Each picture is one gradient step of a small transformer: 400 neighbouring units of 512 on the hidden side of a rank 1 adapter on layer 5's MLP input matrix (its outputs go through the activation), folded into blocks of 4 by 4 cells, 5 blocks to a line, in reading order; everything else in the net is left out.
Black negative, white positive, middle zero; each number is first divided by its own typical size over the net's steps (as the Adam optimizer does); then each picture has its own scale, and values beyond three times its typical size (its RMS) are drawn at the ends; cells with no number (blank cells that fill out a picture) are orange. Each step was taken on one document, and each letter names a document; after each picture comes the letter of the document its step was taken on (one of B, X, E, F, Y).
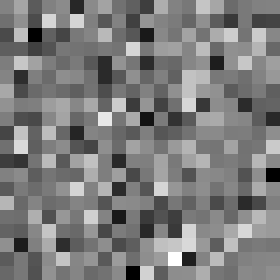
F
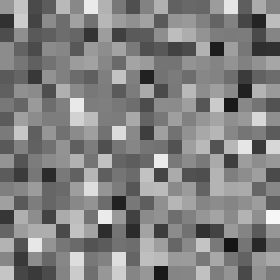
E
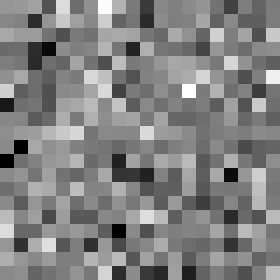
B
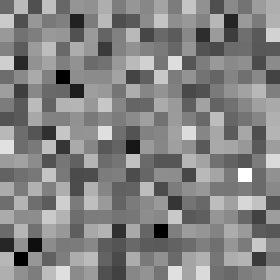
E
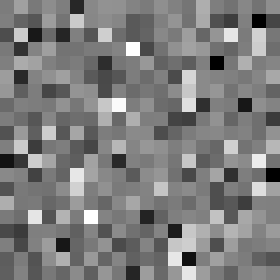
F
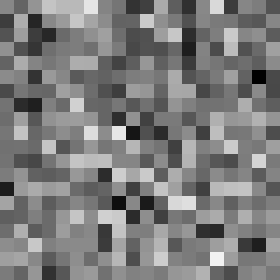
E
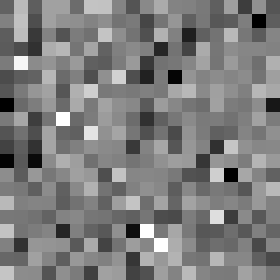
B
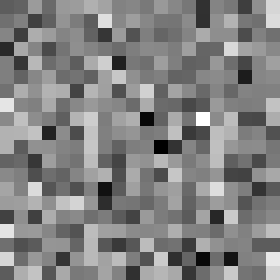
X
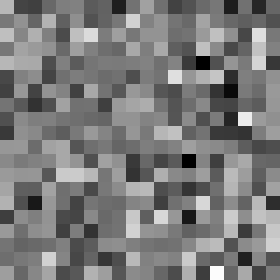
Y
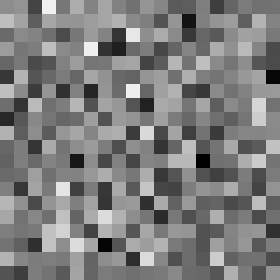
E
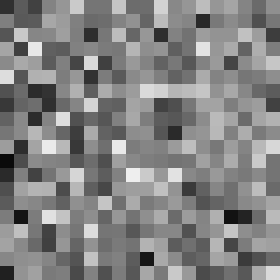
X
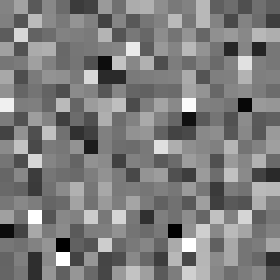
F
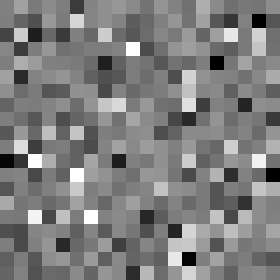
F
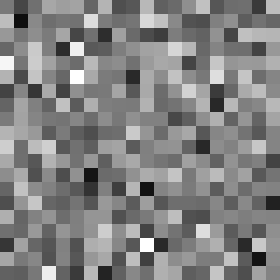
Y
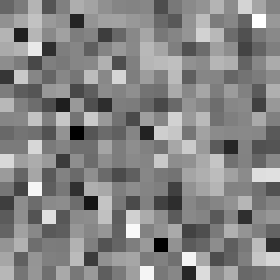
B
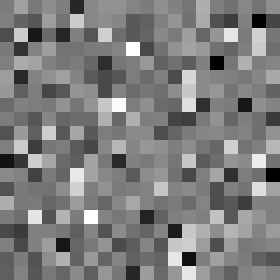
F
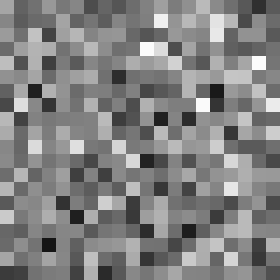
Y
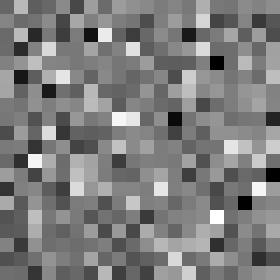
B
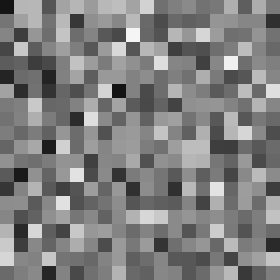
X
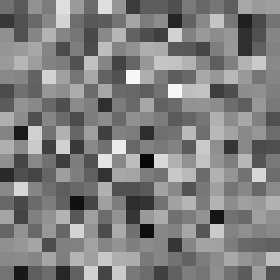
Y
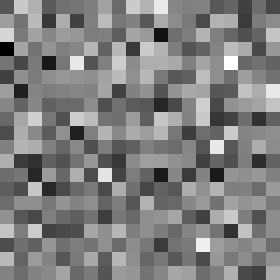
X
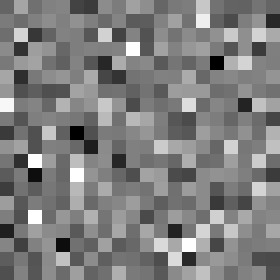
F
